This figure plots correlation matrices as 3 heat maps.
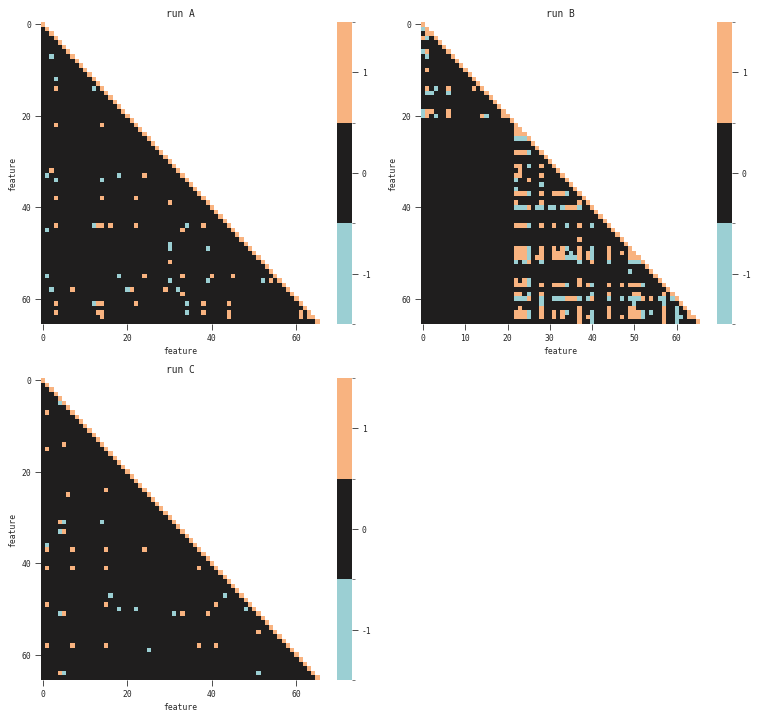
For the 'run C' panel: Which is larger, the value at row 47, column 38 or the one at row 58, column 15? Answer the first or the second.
the second
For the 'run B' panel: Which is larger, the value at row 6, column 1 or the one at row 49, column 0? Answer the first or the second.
the first
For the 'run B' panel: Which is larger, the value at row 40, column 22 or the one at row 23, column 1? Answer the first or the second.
the second
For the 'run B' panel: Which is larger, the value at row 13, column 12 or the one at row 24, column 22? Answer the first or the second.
the second
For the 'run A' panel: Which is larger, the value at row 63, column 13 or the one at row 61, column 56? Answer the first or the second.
the first
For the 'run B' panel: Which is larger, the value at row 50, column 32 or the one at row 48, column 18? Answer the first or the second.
the first
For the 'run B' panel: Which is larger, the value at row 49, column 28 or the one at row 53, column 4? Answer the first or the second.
the first
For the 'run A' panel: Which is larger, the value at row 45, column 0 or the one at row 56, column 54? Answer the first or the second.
the second
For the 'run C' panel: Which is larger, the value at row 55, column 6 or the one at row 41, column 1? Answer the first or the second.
the second
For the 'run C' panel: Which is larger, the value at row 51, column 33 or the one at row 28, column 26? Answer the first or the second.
the first
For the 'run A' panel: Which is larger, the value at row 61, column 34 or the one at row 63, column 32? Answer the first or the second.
the second
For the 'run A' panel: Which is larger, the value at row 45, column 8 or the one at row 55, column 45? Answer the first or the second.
the second
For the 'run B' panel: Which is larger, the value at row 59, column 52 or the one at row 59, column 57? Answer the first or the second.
the second
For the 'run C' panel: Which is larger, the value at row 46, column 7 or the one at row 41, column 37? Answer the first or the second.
the second
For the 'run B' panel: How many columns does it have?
66
